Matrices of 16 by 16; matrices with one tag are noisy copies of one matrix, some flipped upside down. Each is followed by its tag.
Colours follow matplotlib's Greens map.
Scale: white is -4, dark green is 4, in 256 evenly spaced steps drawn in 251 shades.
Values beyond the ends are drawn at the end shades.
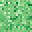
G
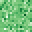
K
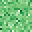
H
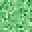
K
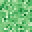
K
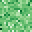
H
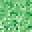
G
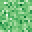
K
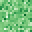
K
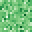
K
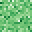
H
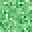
K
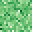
H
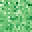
G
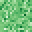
K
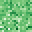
G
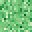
K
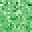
G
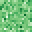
K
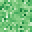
K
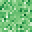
K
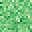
H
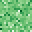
H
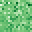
G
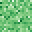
H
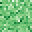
H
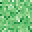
H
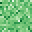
H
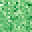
G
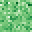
G
